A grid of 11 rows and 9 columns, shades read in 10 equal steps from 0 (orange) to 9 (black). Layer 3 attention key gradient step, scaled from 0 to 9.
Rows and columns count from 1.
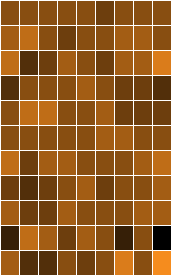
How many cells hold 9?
1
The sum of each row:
37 32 32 41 34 34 30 39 34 44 33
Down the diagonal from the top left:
4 2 5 4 4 3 4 4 3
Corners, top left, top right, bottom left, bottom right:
4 4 3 0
